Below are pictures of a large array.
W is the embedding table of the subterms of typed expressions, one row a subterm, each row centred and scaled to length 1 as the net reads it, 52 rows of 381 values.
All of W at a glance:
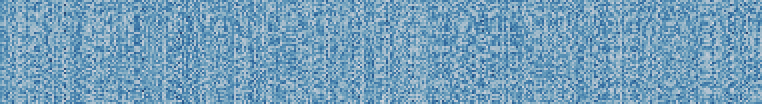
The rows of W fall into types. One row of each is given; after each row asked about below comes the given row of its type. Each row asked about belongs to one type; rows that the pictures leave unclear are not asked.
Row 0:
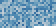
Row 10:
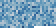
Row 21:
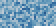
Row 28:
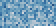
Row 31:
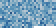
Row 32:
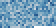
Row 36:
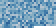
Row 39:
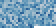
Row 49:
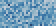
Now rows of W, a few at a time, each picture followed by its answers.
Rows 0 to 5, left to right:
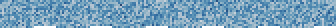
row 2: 49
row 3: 28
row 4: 10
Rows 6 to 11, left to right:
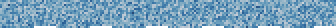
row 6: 39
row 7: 36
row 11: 21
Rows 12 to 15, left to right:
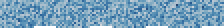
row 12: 21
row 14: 21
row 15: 0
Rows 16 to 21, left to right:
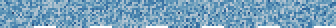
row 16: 49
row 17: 0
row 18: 28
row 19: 31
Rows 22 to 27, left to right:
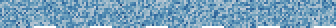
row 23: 49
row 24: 49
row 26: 0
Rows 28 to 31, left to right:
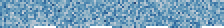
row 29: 0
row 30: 10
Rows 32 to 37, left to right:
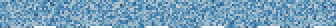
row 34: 0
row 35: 21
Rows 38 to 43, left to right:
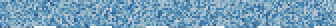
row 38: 32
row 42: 21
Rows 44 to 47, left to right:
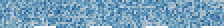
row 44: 28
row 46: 28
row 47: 49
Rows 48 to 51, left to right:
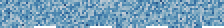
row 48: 28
